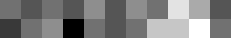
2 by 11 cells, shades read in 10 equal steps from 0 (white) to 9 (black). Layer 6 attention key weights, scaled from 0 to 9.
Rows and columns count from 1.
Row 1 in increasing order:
1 3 4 4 5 5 5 6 6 6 6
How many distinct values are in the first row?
5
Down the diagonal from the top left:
5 5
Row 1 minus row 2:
-2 1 1 -3 -1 0 -1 3 -1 3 1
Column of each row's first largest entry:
2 4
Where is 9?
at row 2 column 4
